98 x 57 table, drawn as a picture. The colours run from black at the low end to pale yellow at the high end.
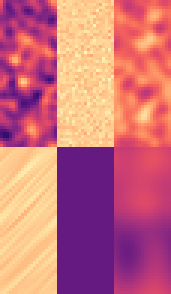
The table splits into 2 rows of 3 panels. Panel 1,1: middling, blotchy, strong in contrast. Panel 1,2: very high, fine-grained, faint in contrast. Panel 1,3: high, blotchy. Panel 2,1: very high, slanting up to the right, faint in contrast. Panel 2,2: low, flat. Panel 2,3: middling, smooth.
